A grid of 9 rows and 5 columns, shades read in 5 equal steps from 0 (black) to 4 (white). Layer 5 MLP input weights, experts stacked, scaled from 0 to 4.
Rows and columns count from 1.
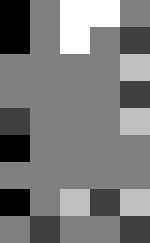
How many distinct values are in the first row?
3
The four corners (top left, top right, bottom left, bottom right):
0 2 2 1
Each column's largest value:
2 2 4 4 3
